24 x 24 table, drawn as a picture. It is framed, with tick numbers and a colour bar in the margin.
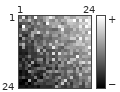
Slope: up to the top right. Stripes: none. Ninth with the lowest average: bottom left. Mirror symmetry: none. Grain: fine. Ninth with the highest average: top right.
